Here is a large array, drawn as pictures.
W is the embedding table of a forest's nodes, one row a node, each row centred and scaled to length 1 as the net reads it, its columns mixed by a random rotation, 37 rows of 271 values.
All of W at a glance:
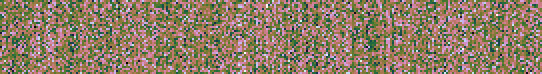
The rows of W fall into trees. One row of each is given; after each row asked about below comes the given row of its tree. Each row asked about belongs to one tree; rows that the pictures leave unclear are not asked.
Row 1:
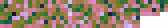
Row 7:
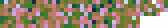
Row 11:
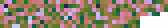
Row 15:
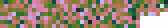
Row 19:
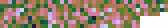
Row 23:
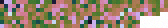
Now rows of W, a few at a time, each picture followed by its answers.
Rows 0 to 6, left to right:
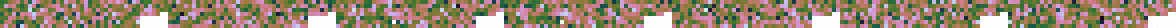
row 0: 15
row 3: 7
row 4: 1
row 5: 15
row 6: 19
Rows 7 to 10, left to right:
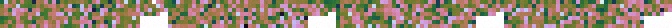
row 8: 1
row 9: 7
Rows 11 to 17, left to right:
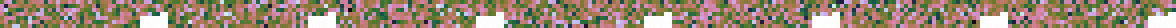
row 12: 7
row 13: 23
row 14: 19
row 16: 23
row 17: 15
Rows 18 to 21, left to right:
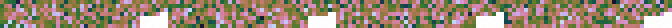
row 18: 7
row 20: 11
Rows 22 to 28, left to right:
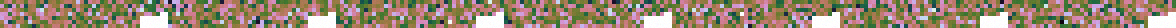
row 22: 11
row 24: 7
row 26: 1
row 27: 19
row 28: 7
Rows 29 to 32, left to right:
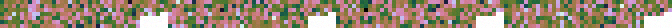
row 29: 15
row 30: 11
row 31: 7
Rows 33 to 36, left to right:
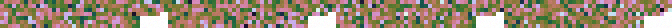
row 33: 11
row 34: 1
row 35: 11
